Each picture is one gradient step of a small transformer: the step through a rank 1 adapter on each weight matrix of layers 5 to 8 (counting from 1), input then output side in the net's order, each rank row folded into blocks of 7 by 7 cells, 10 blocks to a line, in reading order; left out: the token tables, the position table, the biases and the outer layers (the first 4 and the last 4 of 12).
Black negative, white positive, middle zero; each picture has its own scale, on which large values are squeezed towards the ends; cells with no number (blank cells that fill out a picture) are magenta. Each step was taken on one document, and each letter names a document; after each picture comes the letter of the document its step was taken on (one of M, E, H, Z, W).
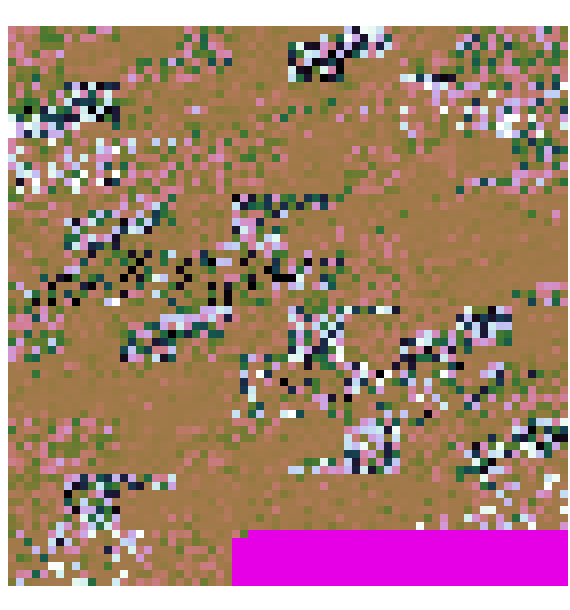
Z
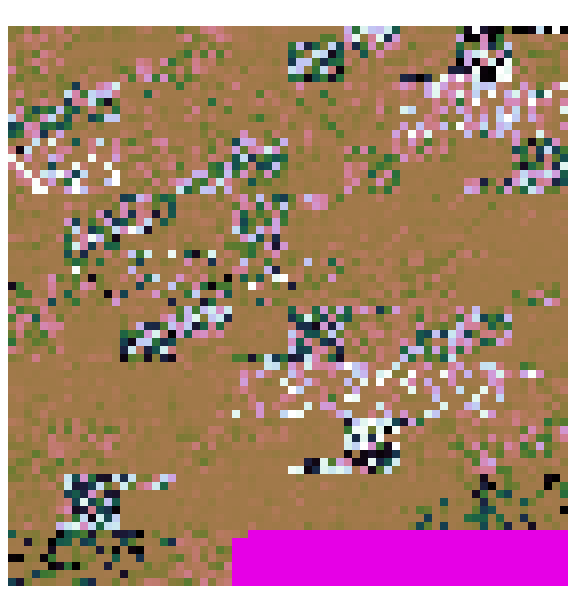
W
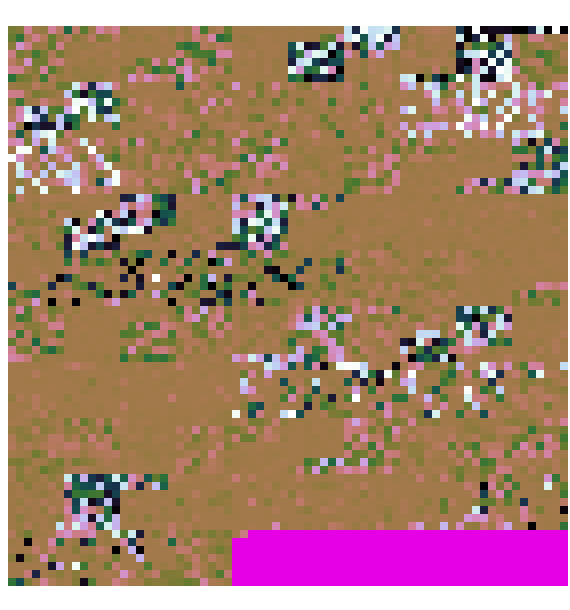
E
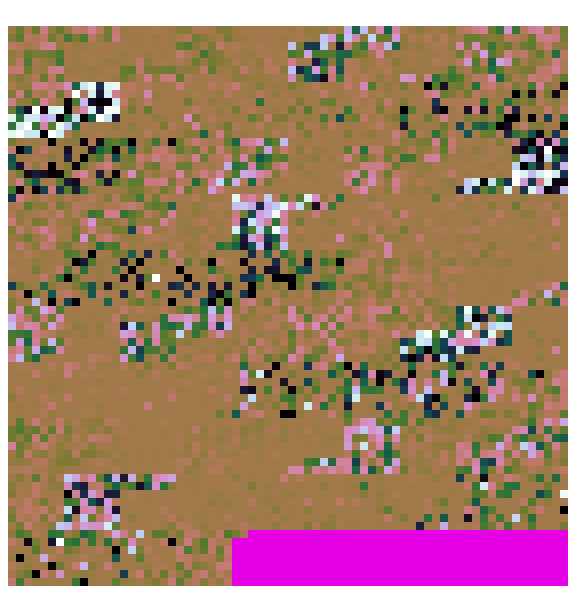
Z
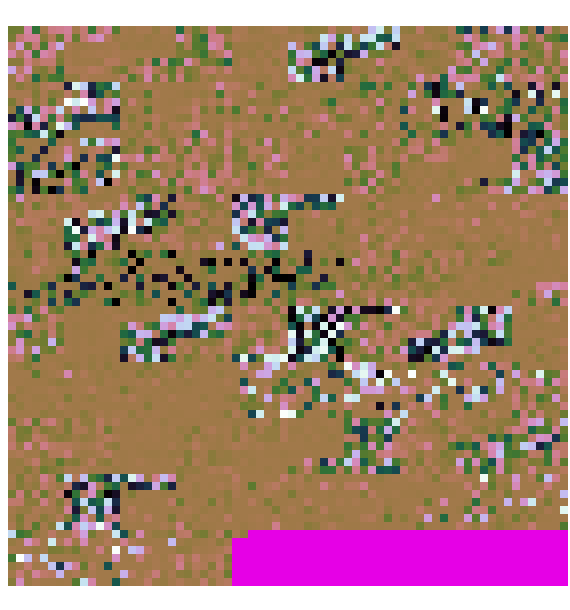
Z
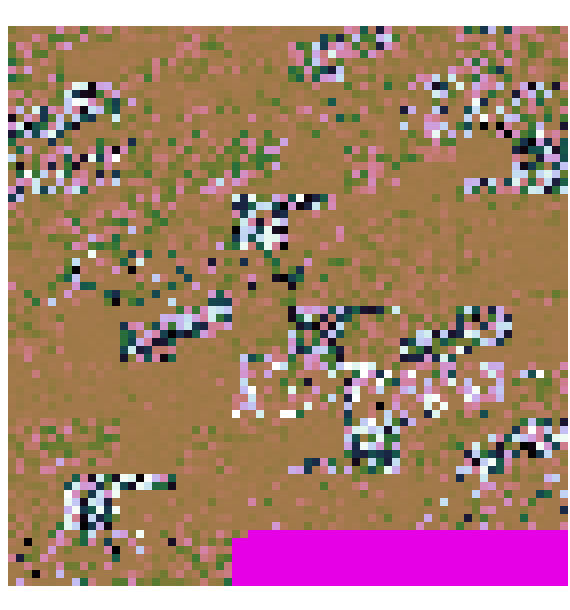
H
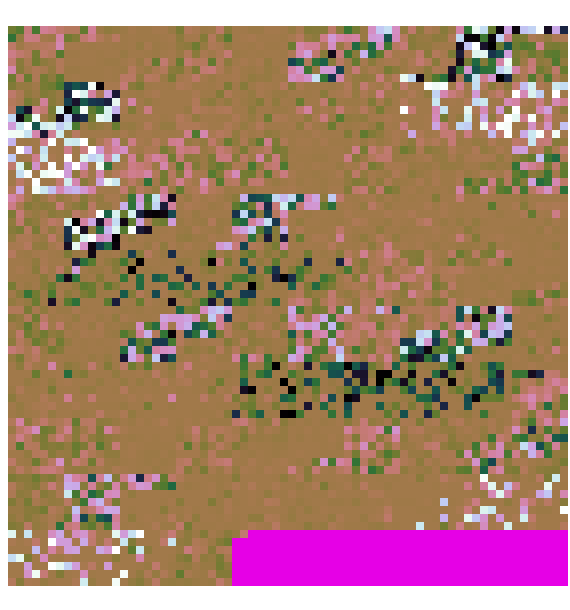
Z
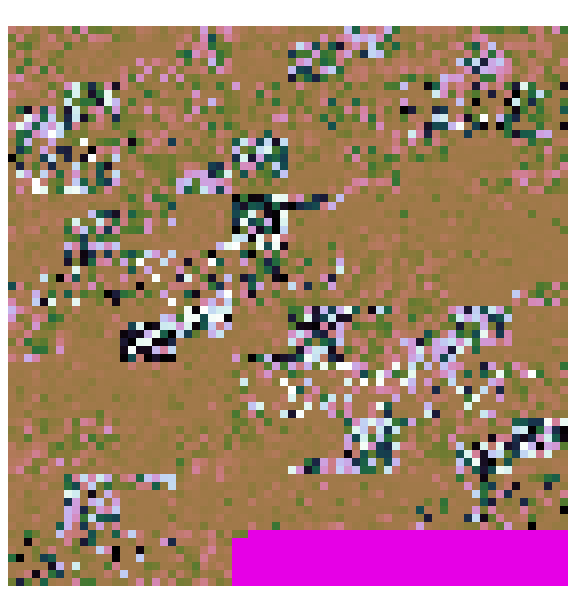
W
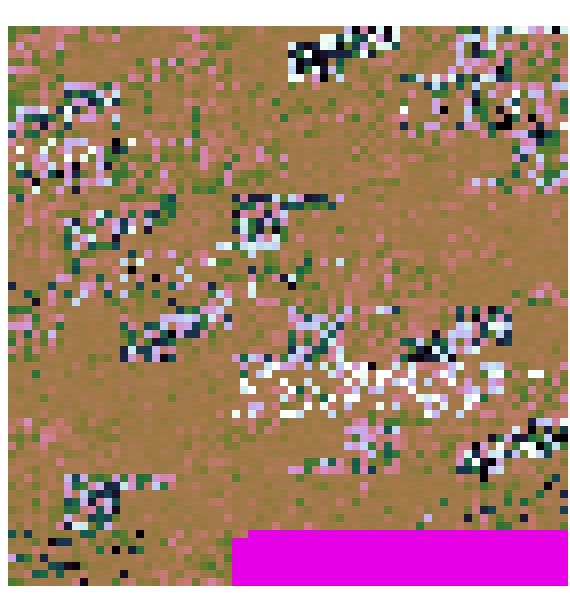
Z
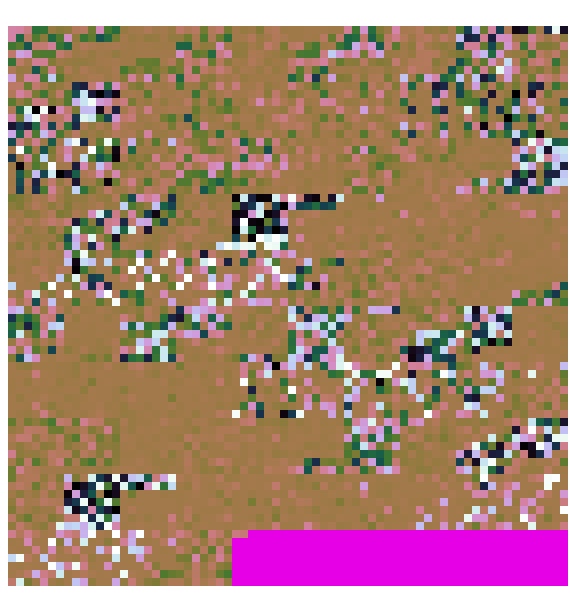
E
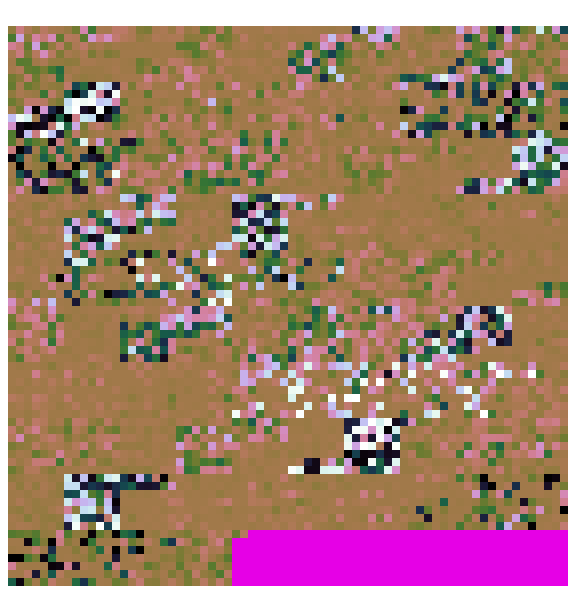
W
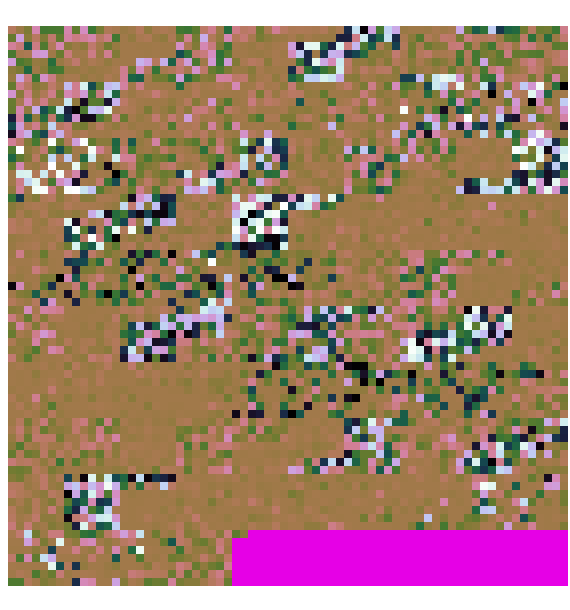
W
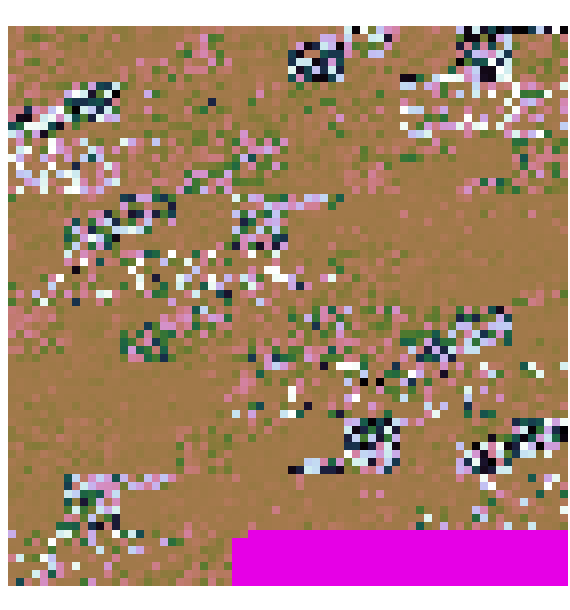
W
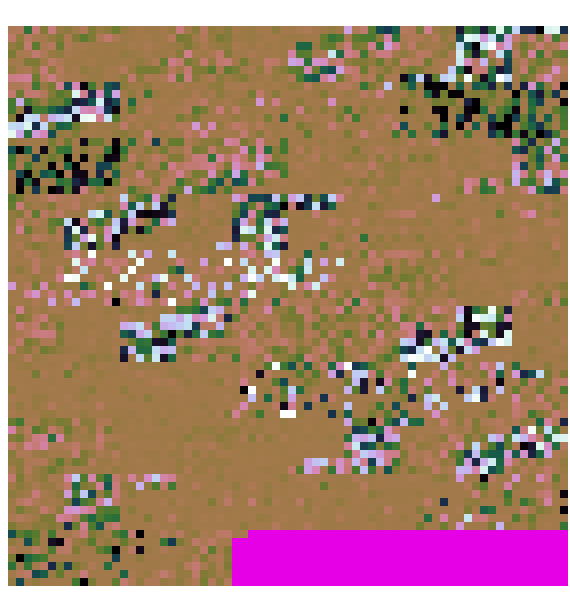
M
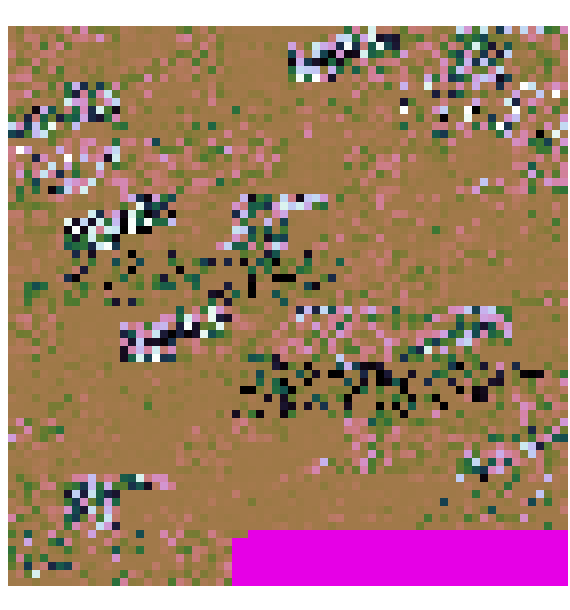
M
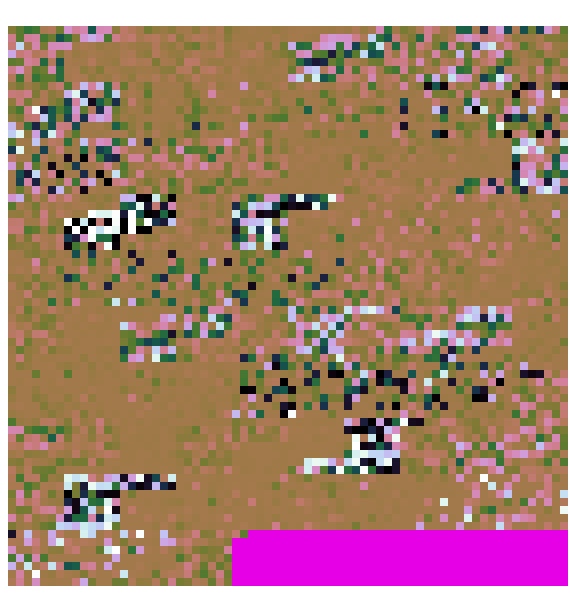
M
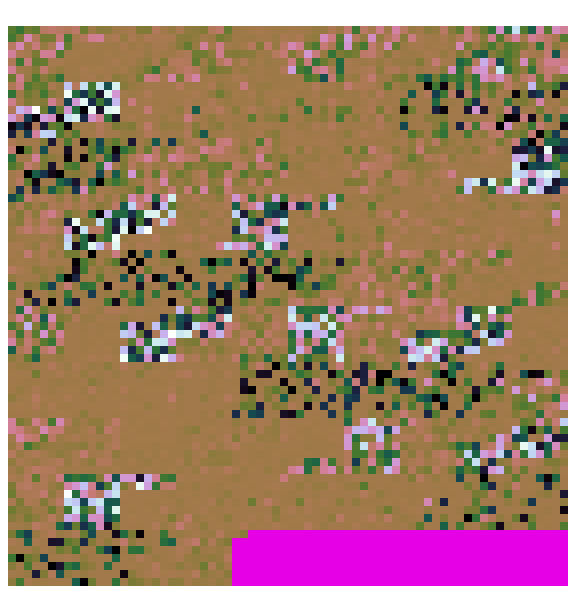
M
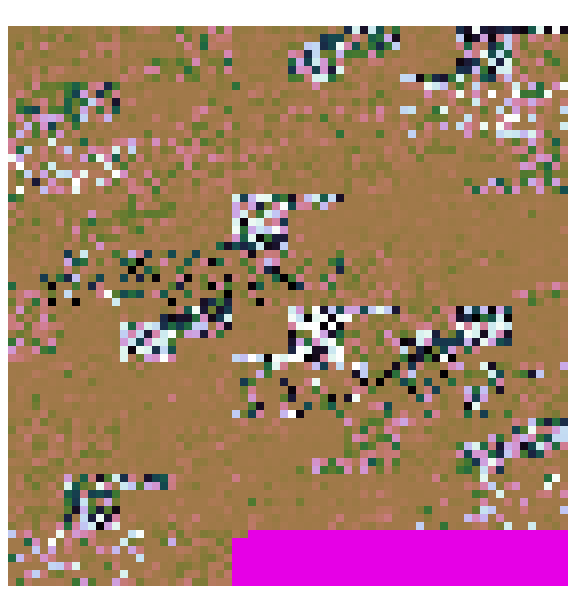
E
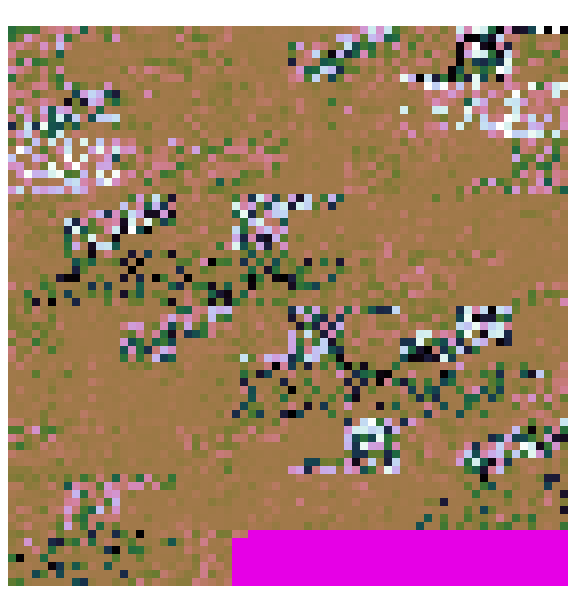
Z
